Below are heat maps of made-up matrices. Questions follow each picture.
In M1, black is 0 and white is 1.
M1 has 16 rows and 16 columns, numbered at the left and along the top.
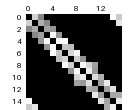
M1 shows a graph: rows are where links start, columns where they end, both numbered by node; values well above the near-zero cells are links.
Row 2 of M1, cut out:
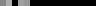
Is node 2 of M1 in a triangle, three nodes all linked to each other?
yes
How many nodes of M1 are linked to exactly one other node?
0
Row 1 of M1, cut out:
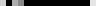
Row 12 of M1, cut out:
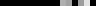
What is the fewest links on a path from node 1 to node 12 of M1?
3
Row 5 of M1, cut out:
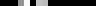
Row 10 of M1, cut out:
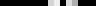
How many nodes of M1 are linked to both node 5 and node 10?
0
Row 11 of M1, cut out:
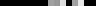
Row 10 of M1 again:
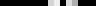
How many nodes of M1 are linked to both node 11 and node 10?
3
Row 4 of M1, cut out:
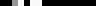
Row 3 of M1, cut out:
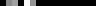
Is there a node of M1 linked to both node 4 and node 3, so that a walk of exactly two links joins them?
yes
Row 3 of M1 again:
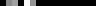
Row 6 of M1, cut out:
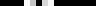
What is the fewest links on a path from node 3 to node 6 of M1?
2
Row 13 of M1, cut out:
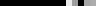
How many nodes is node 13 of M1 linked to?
4
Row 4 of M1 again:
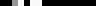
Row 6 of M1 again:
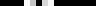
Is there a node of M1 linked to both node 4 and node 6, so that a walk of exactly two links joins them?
yes
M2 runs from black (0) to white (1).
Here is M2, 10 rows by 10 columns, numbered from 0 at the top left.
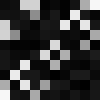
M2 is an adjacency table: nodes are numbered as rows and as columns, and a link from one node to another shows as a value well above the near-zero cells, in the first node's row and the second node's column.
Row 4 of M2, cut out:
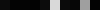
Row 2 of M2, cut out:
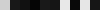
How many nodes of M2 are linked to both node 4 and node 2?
1
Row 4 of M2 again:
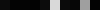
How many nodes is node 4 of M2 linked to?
2
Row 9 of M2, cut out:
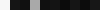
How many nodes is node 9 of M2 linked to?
2
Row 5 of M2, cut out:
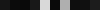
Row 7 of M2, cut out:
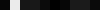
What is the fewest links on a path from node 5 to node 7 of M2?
6
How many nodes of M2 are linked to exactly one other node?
1
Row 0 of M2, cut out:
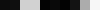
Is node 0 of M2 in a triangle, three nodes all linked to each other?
yes
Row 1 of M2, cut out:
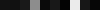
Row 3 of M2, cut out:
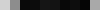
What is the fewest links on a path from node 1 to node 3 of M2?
1
